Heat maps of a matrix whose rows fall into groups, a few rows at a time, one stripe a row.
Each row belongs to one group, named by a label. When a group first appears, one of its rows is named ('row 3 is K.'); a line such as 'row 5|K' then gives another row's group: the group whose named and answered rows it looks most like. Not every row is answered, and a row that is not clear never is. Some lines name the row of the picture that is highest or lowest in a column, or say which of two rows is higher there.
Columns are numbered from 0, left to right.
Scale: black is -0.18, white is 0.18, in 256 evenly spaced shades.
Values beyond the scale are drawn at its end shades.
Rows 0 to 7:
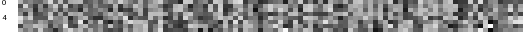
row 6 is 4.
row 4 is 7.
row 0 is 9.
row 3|9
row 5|4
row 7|4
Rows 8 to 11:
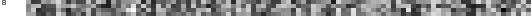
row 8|9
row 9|7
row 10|9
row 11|9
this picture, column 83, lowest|9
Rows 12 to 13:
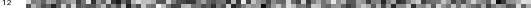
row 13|7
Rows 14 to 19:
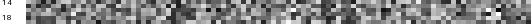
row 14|7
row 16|4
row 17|4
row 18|9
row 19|7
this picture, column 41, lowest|15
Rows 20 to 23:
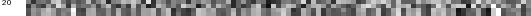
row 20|9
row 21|7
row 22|4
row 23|4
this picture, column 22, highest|20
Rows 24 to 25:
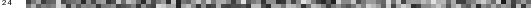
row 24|9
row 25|7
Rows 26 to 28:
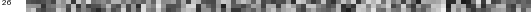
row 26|9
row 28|7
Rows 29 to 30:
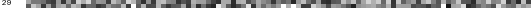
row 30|7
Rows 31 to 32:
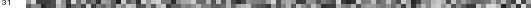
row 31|7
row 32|9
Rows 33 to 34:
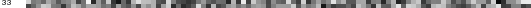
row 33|4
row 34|4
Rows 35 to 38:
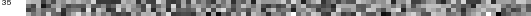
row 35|7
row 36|9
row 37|9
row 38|4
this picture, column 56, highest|37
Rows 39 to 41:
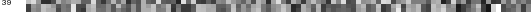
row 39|7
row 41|4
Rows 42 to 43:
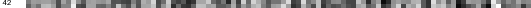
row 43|4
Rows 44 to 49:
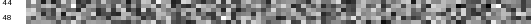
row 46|7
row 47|7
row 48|9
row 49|4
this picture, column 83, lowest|47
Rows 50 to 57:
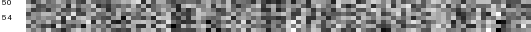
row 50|9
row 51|7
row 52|9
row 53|4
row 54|9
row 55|4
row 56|9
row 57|4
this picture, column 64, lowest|51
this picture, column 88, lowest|56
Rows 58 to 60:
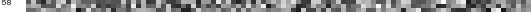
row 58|7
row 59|7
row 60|4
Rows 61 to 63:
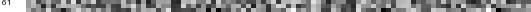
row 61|7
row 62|7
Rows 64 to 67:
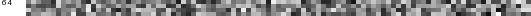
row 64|7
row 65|9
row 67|4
